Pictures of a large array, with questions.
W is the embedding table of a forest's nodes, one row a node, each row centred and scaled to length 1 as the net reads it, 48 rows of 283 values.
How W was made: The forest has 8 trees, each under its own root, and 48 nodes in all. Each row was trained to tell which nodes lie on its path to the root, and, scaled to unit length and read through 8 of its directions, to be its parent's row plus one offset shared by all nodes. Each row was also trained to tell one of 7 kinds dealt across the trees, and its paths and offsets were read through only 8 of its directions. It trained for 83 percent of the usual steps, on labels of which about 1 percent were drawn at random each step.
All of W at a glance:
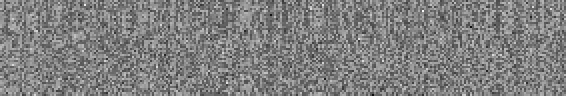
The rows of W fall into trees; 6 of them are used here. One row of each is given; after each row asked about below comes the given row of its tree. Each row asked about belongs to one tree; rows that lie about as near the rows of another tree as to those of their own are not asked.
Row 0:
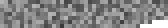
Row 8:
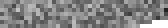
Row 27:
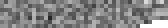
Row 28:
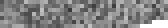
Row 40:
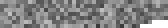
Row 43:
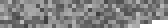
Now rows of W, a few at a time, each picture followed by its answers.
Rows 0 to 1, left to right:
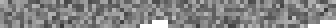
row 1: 8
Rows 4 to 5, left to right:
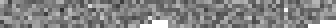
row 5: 27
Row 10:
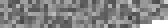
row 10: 8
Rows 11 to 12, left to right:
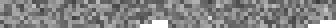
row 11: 0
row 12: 43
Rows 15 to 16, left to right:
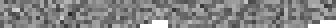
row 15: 43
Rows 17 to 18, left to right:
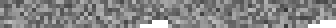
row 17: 28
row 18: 0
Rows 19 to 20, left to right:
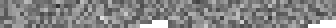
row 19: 28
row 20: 0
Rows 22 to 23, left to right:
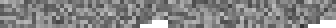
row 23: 0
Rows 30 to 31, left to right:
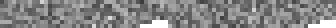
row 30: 28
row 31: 0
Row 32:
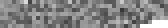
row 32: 43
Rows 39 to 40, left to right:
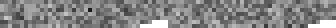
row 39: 43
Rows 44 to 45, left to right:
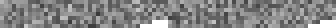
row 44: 0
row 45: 28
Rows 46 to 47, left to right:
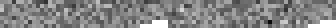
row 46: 43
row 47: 43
